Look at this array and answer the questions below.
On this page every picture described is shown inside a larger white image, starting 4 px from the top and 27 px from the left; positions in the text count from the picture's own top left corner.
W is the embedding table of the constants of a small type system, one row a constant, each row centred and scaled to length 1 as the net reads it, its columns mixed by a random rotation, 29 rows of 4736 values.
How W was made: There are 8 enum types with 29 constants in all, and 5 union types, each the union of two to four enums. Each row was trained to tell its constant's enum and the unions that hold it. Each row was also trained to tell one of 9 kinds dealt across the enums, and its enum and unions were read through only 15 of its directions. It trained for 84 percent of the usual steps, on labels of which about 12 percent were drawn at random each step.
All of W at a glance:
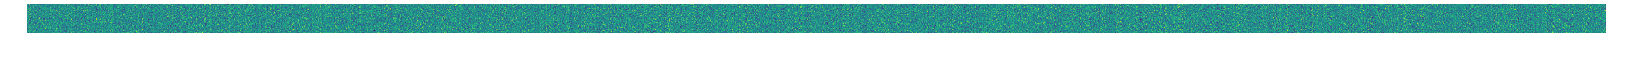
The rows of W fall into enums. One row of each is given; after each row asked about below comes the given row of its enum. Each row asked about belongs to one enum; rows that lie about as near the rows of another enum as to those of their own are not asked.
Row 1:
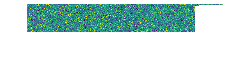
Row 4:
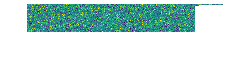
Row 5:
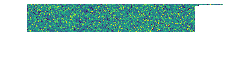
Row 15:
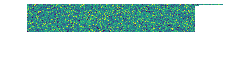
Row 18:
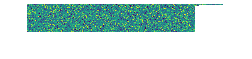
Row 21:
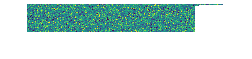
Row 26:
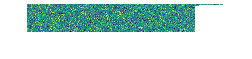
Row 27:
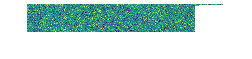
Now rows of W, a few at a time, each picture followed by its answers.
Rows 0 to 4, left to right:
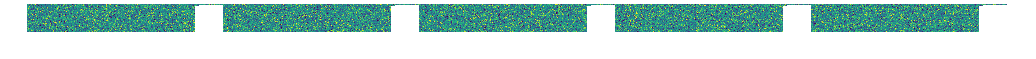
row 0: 15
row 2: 21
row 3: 21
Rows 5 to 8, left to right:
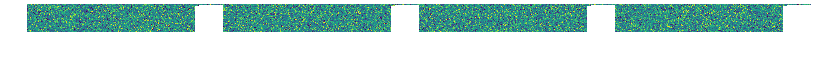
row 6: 27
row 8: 15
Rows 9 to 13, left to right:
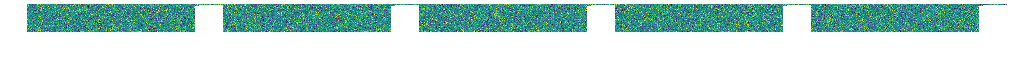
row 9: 21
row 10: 26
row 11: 1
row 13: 27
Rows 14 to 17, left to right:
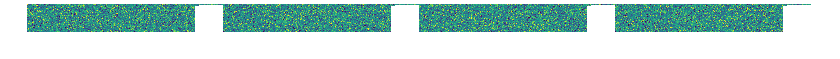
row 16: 1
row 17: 15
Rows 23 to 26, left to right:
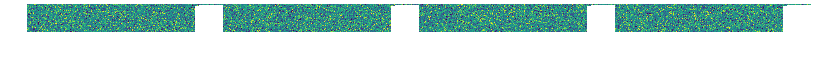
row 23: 27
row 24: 5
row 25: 15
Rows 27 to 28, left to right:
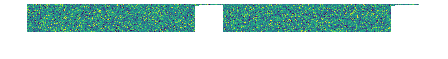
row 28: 21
